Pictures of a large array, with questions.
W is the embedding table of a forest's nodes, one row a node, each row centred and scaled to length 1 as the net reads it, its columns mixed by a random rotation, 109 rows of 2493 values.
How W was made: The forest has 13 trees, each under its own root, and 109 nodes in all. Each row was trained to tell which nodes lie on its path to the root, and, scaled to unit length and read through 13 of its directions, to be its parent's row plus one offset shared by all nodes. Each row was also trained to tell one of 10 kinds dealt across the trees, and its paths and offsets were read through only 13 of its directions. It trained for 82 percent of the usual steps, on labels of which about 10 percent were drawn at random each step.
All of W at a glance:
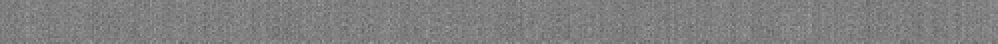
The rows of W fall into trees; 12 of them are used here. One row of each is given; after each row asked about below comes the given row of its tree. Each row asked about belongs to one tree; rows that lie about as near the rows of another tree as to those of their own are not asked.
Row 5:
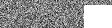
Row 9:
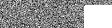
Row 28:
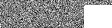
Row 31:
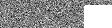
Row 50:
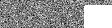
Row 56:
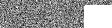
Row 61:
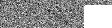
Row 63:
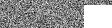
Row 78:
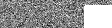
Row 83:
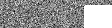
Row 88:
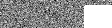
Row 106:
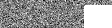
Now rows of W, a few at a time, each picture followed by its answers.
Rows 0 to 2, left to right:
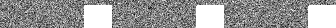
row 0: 63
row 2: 106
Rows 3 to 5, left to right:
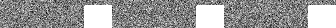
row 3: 88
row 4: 31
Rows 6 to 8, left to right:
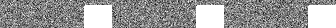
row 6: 78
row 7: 9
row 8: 31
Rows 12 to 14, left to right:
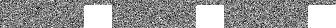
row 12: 88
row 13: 31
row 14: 61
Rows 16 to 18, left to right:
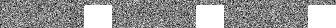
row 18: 63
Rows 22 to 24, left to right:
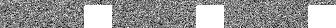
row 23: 28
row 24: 78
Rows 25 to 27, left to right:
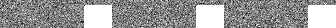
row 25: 9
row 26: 31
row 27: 63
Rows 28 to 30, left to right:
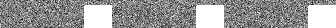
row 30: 88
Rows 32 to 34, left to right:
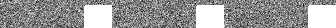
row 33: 106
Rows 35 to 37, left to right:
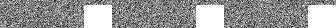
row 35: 88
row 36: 9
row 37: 88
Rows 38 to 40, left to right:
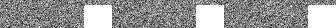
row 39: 28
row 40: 78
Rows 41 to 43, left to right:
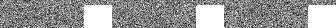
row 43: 56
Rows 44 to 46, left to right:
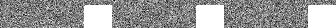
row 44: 31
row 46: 9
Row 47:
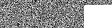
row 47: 31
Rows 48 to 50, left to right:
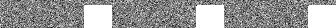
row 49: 9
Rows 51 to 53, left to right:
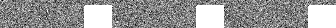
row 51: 88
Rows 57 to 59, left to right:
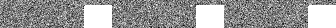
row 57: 106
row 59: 28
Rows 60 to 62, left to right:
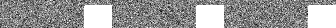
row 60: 78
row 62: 56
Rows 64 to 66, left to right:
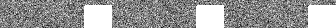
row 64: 78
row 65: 9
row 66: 28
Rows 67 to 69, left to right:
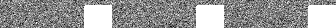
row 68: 106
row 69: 28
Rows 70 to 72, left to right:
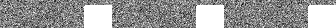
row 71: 50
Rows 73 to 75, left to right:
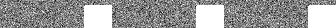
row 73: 88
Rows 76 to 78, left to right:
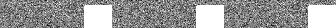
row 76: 78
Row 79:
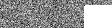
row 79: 9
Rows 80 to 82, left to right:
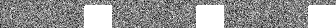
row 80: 50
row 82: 28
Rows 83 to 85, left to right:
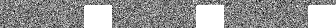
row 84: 9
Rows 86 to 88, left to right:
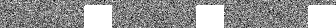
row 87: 63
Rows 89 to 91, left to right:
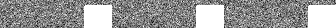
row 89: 106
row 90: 28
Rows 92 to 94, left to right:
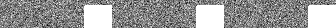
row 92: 78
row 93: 9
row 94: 31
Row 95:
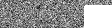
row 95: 28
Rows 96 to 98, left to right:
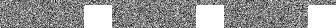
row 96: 5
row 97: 50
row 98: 28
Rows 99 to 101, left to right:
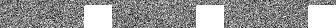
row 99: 31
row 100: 78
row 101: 78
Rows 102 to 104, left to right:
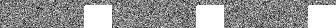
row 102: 88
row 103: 31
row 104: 83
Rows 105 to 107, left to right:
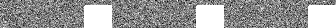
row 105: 88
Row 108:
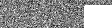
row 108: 61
